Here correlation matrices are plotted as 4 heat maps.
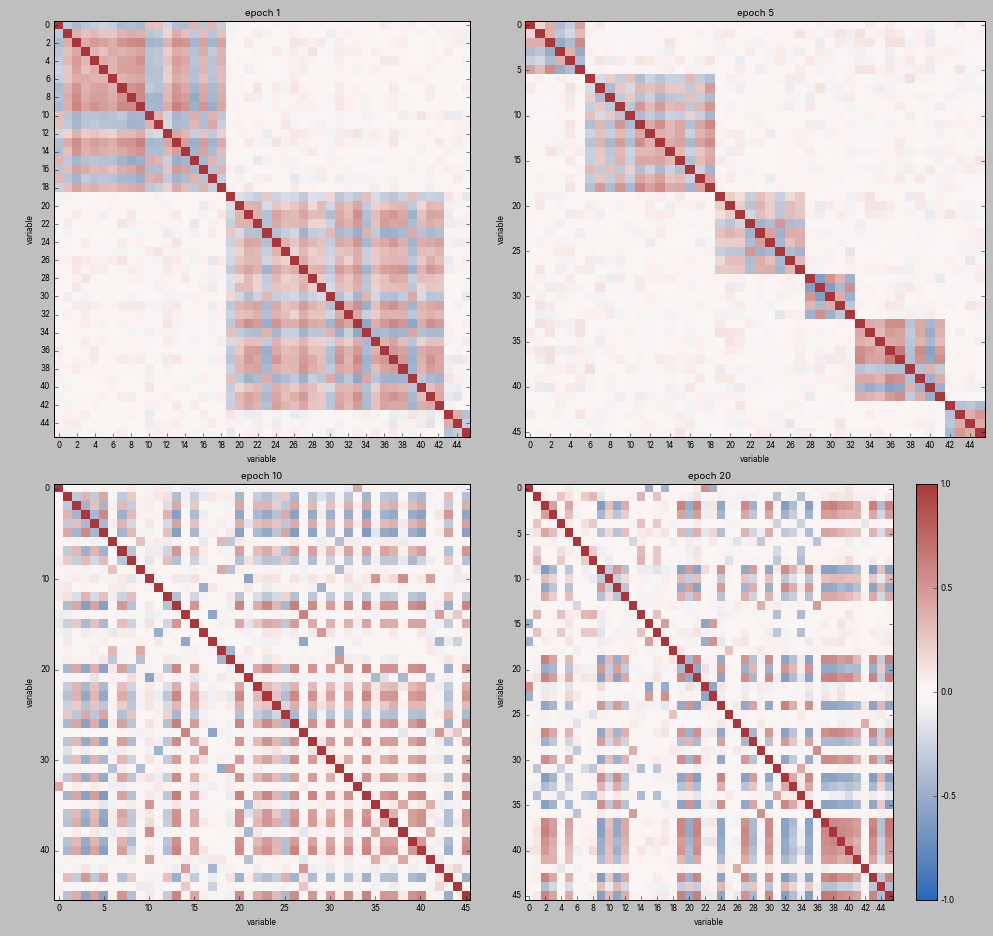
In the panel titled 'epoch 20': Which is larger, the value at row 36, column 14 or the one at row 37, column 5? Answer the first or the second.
the second
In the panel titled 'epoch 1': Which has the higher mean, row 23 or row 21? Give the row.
21
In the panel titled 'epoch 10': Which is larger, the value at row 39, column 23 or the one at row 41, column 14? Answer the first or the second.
the first
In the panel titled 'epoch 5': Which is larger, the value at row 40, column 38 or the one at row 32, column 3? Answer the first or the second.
the first
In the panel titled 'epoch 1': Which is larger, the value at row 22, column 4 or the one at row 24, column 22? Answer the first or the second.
the second
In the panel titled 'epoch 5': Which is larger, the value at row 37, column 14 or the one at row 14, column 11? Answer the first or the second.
the second
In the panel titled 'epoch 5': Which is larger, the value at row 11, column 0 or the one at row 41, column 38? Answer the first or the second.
the first
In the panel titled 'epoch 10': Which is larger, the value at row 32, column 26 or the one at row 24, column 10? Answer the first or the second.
the first
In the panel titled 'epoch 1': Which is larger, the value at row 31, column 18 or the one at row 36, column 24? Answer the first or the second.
the second
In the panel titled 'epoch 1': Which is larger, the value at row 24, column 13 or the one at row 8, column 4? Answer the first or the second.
the second
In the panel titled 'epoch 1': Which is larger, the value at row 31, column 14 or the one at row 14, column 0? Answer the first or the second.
the first
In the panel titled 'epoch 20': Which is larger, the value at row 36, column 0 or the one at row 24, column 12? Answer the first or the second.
the first
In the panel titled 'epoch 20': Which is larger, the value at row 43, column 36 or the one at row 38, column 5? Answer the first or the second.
the second
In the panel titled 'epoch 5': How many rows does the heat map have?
46
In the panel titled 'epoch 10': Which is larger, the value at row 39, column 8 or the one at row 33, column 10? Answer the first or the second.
the second
